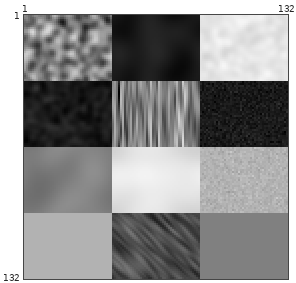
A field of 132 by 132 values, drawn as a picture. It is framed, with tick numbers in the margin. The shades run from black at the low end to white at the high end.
The table splits into 4 rows of 3 panels. Panel 1,1: middling, blotchy, strong in contrast. Panel 1,2: very low, smooth, faint in contrast. Panel 1,3: very high, blotchy, faint in contrast. Panel 2,1: very low, blotchy, faint in contrast. Panel 2,2: middling, streaked downward, strong in contrast. Panel 2,3: very low, fine-grained, faint in contrast. Panel 3,1: middling, smooth, faint in contrast. Panel 3,2: very high, smooth, faint in contrast. Panel 3,3: high, fine-grained, faint in contrast. Panel 4,1: high, flat. Panel 4,2: low, slanting down to the right. Panel 4,3: middling, flat.
